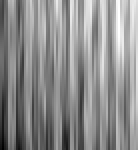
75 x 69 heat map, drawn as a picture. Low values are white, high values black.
Ninth with the lowest average: top right. Histogram: bell-shaped. Grain: streaks running down. Stripes: upright, repeating 9 times. Slope: up to the bottom left.
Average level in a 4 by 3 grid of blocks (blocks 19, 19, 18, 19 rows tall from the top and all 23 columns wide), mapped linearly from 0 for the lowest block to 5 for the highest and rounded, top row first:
210 / 321 / 432 / 543
